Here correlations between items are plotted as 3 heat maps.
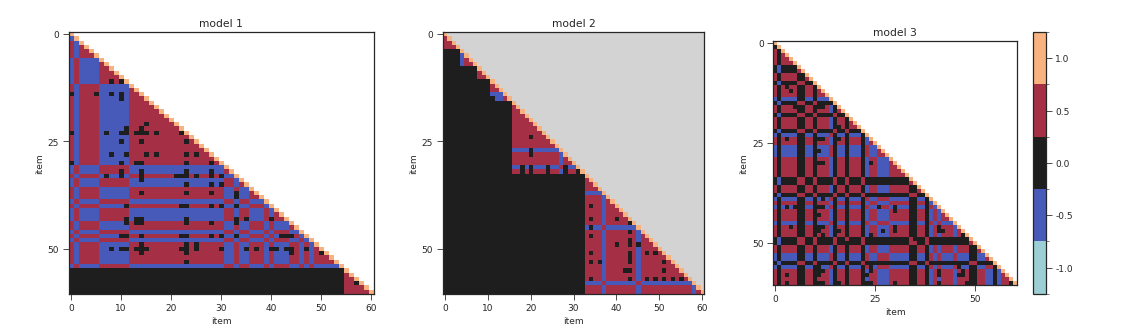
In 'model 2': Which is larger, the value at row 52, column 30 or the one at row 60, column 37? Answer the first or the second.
the first
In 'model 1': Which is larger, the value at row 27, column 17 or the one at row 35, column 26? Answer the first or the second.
the first
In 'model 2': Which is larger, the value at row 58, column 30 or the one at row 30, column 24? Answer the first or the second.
the second
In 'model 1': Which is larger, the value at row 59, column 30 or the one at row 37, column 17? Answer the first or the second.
the second
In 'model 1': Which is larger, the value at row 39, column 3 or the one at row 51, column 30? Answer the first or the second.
the second
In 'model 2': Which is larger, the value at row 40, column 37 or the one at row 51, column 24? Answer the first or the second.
the second
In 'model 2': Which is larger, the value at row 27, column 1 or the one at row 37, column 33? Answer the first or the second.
the first
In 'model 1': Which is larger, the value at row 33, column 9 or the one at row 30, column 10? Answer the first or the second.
the second
